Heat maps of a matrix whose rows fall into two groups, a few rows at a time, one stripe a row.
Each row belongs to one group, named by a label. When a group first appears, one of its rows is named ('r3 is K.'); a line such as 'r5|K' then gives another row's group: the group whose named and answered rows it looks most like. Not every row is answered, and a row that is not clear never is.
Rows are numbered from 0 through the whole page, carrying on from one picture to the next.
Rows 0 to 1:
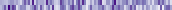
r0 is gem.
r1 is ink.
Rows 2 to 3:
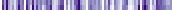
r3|gem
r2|gem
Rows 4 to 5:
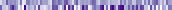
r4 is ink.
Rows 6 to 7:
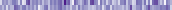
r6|ink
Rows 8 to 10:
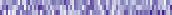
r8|ink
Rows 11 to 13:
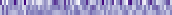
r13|gem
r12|ink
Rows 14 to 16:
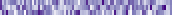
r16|gem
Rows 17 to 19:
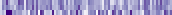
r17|gem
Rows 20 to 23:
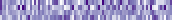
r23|ink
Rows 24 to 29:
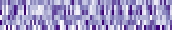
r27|ink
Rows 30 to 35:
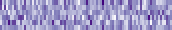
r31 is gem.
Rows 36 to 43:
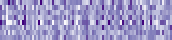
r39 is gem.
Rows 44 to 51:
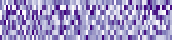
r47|gem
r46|ink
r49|ink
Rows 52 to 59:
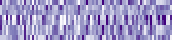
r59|gem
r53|gem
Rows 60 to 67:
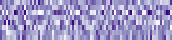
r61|gem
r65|gem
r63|gem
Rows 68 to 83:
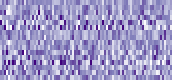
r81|gem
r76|ink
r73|ink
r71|gem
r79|ink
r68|gem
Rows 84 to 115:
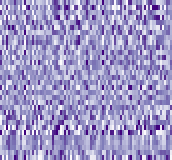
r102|gem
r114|gem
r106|ink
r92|gem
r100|ink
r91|gem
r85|ink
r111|ink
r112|ink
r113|ink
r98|gem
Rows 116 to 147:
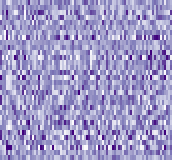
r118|gem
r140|ink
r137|ink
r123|ink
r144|gem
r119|gem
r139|gem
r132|ink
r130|ink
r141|ink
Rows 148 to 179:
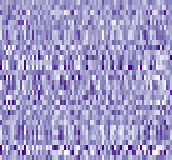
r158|ink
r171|gem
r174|gem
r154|gem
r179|gem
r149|ink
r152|gem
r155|gem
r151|ink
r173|gem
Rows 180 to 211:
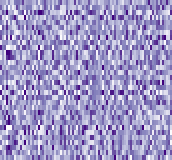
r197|gem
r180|gem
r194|gem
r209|ink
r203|ink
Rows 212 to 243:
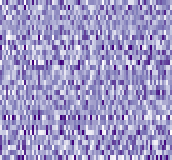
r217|gem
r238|gem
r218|ink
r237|gem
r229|gem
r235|ink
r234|gem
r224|gem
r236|ink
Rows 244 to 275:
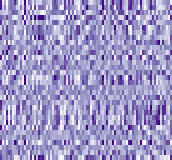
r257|ink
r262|ink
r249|gem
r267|ink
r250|gem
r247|gem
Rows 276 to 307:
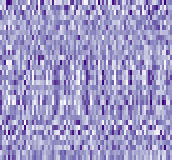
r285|ink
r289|ink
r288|ink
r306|ink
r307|ink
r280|ink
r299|ink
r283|gem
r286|ink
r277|ink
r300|gem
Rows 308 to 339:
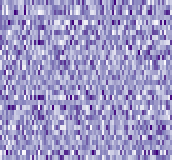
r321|ink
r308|gem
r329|ink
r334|gem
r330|gem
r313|gem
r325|ink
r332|gem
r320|ink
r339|gem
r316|gem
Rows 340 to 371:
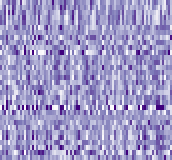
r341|ink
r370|gem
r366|gem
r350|gem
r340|ink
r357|gem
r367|gem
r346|gem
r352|ink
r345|gem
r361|gem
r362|ink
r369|gem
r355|ink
